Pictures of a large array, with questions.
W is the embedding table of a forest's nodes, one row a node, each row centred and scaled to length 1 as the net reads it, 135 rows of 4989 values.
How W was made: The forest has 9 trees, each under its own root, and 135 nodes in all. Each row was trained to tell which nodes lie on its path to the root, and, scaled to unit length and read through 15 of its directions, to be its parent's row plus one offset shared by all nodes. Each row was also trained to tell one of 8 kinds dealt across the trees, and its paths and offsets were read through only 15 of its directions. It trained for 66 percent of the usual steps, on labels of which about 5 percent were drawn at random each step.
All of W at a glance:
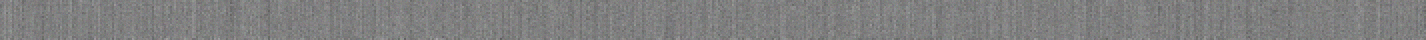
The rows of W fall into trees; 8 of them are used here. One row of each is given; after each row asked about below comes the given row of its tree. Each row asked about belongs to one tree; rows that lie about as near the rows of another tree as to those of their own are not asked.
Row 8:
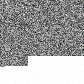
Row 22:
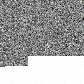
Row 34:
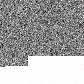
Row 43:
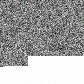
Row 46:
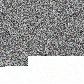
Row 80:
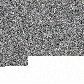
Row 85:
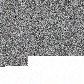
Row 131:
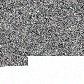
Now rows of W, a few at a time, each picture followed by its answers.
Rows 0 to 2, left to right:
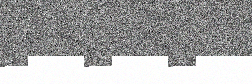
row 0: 22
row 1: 85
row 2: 8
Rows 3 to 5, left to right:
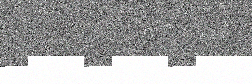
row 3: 46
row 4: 85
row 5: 8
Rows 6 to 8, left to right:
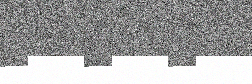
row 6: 131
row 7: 43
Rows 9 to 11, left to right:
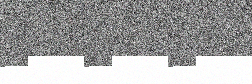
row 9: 85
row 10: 34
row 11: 131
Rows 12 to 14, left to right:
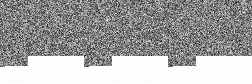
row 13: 85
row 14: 85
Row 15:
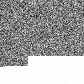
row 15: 131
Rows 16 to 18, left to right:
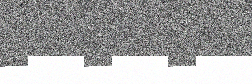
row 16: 131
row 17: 131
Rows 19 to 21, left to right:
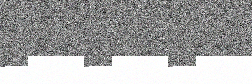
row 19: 34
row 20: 22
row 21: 43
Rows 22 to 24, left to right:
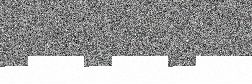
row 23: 46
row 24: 8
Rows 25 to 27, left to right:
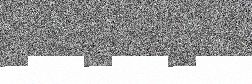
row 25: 131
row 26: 22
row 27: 22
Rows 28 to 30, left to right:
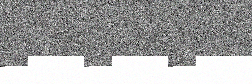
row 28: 22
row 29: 85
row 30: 43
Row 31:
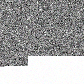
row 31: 8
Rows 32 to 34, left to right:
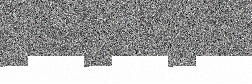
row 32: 131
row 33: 43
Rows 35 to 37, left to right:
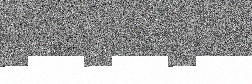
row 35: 46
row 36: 131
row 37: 22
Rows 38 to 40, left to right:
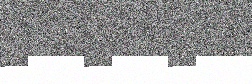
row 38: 8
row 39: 46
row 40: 46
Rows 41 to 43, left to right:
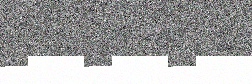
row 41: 131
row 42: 131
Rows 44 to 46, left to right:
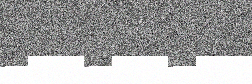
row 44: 34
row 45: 8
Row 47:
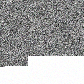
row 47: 43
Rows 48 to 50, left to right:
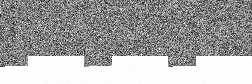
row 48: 43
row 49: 8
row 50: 8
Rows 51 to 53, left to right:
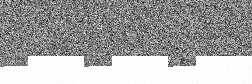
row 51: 8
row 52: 80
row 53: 46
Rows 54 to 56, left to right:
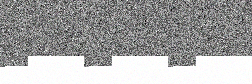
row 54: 22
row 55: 8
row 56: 131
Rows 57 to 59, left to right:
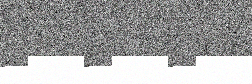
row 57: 80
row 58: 22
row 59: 22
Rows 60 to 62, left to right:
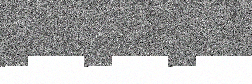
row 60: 22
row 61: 85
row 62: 85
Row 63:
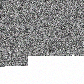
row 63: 43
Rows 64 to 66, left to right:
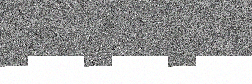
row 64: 131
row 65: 80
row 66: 22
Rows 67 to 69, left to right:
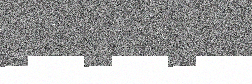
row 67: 131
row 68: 43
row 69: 46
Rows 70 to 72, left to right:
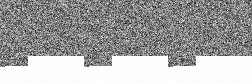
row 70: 8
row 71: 34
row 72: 131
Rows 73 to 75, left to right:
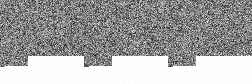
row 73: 85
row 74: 22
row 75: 43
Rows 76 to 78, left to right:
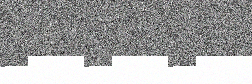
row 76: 8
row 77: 34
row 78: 46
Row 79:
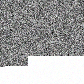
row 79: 131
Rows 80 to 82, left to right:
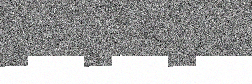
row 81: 22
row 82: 43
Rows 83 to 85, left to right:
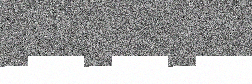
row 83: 85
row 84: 46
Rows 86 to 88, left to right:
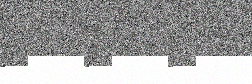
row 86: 34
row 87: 34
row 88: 131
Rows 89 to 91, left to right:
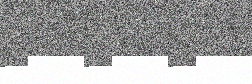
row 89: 85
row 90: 46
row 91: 46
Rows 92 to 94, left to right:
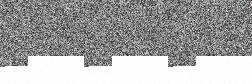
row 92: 46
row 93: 85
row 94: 46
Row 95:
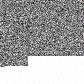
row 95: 80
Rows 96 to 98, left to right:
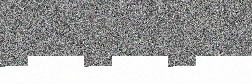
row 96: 43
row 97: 85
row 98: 43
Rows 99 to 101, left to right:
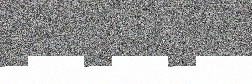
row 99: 131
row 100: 85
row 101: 80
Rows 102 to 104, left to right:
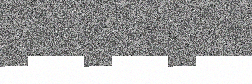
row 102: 22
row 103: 22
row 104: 46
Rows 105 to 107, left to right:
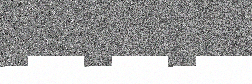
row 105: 131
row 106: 8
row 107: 22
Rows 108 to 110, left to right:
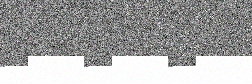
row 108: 8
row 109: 80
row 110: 8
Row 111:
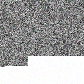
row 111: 8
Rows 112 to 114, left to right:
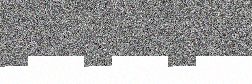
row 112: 80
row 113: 131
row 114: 22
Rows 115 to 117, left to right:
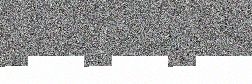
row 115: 46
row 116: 43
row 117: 46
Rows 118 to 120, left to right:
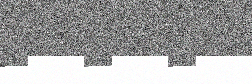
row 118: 22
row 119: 131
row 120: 43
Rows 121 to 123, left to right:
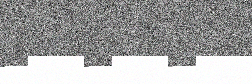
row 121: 85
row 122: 22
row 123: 8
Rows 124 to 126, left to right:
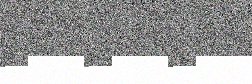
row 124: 34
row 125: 85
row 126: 46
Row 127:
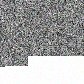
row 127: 46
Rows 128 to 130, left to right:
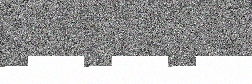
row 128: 46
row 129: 22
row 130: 8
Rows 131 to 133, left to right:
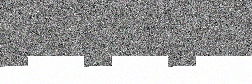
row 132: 46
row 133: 34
